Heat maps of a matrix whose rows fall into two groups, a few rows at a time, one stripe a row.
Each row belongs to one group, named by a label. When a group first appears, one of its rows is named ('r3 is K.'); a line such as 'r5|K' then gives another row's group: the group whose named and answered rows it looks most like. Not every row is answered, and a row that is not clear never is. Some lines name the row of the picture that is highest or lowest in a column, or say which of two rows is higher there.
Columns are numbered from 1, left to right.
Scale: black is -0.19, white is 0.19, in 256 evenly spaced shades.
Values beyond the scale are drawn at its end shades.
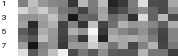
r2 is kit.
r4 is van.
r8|kit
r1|kit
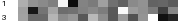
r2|van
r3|van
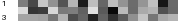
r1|van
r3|kit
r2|van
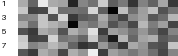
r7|kit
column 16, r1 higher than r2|No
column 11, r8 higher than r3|Yes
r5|van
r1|kit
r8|van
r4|kit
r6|van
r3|kit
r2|van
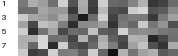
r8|van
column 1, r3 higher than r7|Yes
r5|van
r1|kit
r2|kit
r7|kit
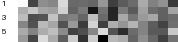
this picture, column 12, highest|4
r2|kit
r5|kit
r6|van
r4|van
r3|van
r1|kit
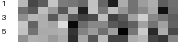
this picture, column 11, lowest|5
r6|kit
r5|kit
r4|kit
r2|van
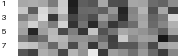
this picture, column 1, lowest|8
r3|kit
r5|van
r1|kit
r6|van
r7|kit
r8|van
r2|kit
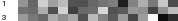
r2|kit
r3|van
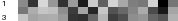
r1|van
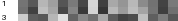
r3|kit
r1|van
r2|van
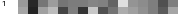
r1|van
